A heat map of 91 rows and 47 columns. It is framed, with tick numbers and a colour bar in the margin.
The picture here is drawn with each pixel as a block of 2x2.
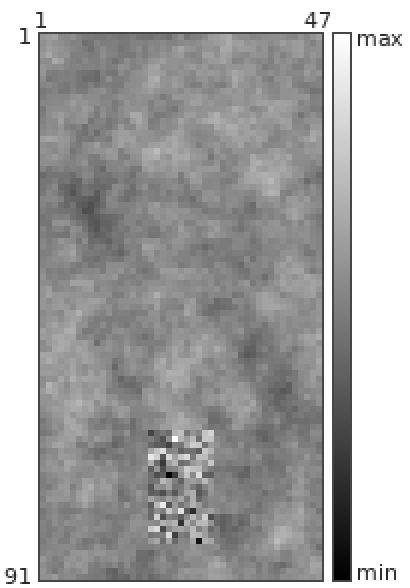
Roughest part: bottom middle. Mirror symmetry: none. Odd patch: rougher, in the bottom middle. Grain: blotchy. Histogram: heavy tails on both sides.
